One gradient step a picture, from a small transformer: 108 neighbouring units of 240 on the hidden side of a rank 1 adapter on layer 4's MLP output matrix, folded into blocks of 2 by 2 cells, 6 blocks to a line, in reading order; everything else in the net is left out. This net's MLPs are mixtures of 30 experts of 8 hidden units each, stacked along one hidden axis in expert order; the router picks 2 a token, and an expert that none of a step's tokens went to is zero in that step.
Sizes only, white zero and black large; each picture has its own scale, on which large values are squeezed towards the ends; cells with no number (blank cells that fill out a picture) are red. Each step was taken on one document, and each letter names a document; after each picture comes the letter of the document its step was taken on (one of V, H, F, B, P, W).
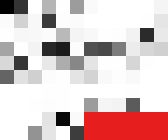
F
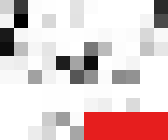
F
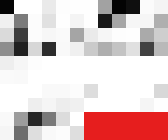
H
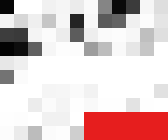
H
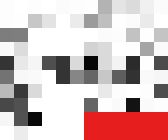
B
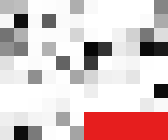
F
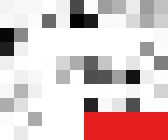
B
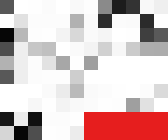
H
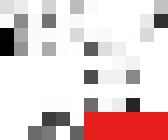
F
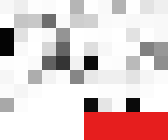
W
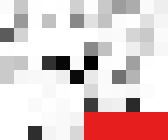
W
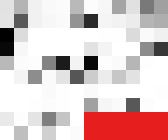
W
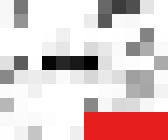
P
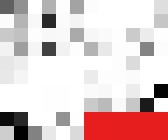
F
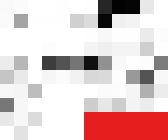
P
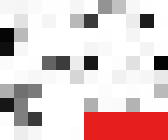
B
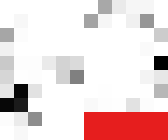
B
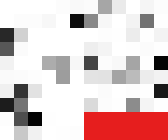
B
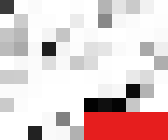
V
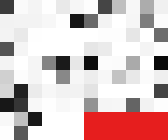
B
